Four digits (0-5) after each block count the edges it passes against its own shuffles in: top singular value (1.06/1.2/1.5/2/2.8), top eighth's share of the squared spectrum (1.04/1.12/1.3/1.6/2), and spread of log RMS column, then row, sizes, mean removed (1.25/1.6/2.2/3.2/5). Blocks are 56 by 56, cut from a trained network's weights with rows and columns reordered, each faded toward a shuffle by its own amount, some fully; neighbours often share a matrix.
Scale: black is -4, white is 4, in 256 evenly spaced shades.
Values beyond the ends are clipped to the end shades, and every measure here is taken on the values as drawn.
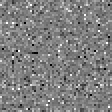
1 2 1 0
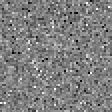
0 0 0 0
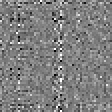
3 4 2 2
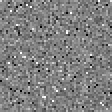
0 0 0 0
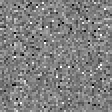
2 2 1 0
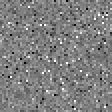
0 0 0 0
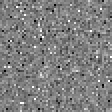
0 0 0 0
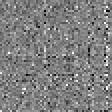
3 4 2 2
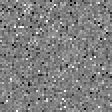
0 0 0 0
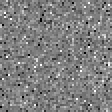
0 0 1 0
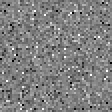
1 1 0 0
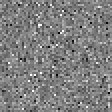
2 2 0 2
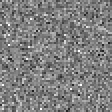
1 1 0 0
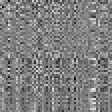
4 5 3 3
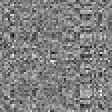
4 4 3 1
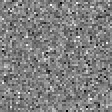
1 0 0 0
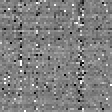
2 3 2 0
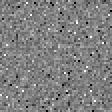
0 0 0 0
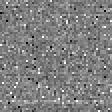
1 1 0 0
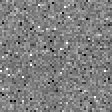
0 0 0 0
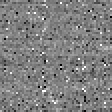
2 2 1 0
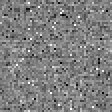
1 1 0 0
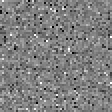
1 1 1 0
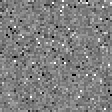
0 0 0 0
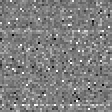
2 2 0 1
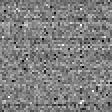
3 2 1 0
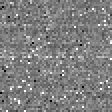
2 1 0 0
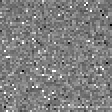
1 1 0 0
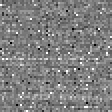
3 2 0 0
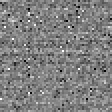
2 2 0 0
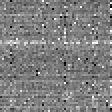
3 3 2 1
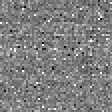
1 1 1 0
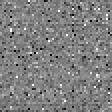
1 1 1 0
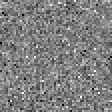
2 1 0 0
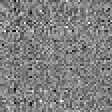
3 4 1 2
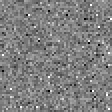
1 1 0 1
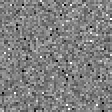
1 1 0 0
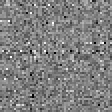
3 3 0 2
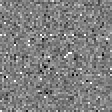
2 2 0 1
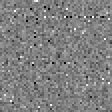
2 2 0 0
